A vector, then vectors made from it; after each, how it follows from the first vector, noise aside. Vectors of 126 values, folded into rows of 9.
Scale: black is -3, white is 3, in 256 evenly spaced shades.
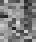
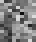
reversed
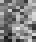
reversed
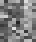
negated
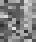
negated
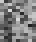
reversed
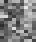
negated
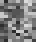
negated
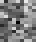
negated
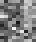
negated
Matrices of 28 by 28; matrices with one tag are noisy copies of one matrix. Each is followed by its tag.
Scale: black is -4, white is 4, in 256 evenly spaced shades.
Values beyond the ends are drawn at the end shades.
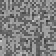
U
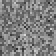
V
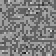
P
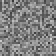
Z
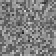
V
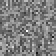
U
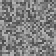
V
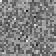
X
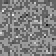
Z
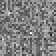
U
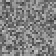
V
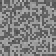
Z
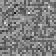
P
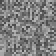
U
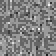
U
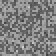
X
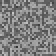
Z
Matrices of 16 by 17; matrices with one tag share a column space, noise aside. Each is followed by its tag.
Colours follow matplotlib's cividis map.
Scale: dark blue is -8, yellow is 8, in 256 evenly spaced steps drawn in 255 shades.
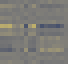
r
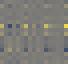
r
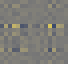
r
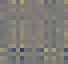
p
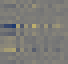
r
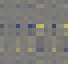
r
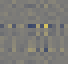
r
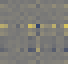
r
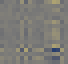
p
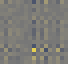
p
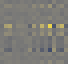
r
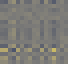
p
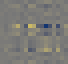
r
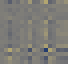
p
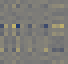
r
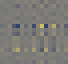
r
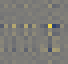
r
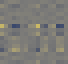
r
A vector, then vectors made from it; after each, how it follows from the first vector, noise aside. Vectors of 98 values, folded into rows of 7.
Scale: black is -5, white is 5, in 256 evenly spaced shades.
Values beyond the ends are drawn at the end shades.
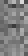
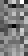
scaled up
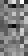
scaled up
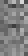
copied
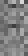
copied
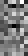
scaled up
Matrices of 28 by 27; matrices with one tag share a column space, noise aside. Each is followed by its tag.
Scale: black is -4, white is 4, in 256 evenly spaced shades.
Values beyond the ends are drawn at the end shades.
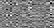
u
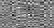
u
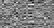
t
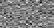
t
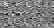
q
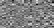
t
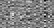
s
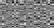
t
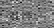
s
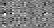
q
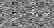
q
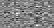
q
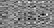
s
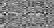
q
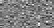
t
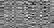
u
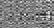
s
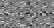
q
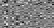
t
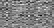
u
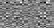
t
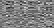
u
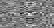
q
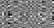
s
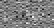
s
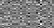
t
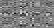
q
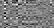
t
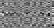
q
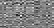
u
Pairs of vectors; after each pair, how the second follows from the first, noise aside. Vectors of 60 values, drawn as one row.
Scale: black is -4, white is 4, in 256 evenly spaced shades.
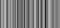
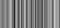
reversed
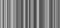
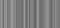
shrunk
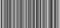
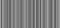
shrunk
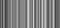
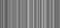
shrunk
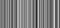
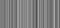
shrunk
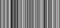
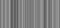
shrunk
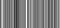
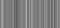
shrunk
